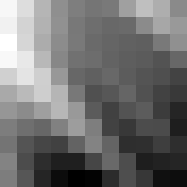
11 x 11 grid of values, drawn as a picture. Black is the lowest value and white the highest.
Slope: up to the top left. Mirror symmetry: none. Calmest part: top middle. Ninth with the highest average: top left. Roughest part: bottom middle. Grain: diagonal, down to the right.
